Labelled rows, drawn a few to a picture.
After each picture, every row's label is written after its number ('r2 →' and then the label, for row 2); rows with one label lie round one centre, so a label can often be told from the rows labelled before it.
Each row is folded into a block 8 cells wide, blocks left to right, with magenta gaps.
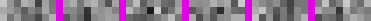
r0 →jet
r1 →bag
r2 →bag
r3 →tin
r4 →jet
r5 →bag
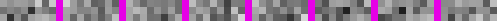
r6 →tin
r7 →jet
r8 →jet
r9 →jet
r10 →jet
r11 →tin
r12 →bag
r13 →tin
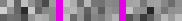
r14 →bag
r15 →jet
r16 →bag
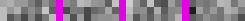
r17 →jet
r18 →tin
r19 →jet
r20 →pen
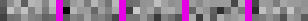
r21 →pen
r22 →pen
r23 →pen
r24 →tin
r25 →pen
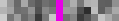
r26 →jet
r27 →bag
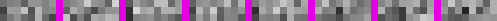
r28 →pen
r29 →tin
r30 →pen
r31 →pen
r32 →pen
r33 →bag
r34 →bag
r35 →bag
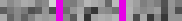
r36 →tin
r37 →tin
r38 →jet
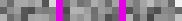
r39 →tin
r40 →pen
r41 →tin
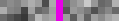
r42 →bag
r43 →tin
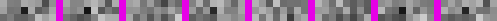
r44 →bag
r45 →bag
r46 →jet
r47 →bag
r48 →jet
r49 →jet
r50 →bag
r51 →bag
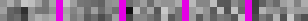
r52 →bag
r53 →jet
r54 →pen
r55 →jet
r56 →pen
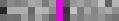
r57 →pen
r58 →pen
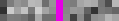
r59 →pen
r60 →tin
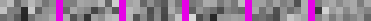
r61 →bag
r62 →tin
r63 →jet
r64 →tin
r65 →bag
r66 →pen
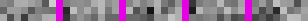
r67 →tin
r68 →pen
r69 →bag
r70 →pen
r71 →bag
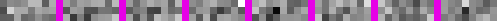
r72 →pen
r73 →tin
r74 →tin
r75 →tin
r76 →bag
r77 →tin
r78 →jet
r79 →bag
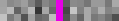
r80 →jet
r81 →pen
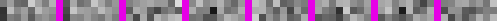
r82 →pen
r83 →pen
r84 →tin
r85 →bag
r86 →jet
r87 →bag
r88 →bag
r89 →tin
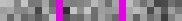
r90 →jet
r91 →pen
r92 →jet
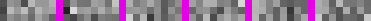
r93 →pen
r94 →pen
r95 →jet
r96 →tin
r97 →jet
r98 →jet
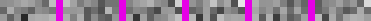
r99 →tin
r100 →jet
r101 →tin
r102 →tin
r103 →jet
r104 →tin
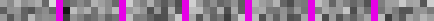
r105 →tin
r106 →pen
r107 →jet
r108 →jet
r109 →jet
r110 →jet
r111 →tin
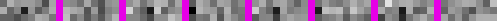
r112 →bag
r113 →jet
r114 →bag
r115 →pen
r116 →bag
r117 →pen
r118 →bag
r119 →tin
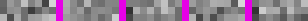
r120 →tin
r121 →jet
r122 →pen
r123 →tin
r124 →pen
